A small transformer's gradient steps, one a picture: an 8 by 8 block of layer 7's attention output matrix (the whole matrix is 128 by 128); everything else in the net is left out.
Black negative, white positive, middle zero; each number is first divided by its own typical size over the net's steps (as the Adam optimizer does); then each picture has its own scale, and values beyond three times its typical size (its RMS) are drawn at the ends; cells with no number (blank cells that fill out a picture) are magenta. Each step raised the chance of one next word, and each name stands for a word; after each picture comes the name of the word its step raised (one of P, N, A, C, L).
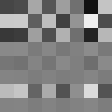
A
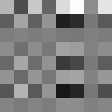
A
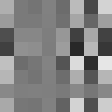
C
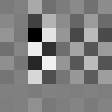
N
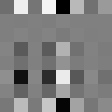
C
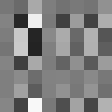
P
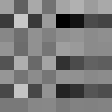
A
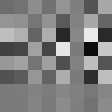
N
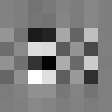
N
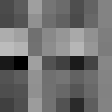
C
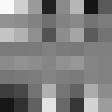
N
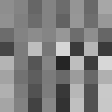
C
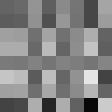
P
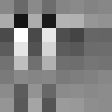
P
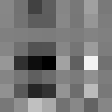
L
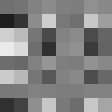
P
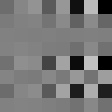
L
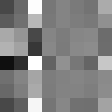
C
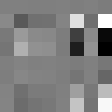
P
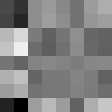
P
